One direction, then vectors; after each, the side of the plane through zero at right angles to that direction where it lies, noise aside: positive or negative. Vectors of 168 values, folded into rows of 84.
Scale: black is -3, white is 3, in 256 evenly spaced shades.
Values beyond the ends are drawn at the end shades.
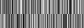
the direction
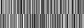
negative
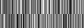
positive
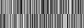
negative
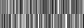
negative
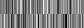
positive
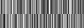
negative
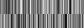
positive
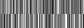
negative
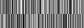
positive
